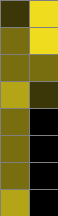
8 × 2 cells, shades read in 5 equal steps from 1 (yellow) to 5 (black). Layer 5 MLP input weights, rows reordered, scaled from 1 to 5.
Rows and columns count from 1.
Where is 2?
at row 4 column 1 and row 8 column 1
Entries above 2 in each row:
1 1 2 1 2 2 2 1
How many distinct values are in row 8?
2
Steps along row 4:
up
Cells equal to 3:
6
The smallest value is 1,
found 2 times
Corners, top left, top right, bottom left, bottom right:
4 1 2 5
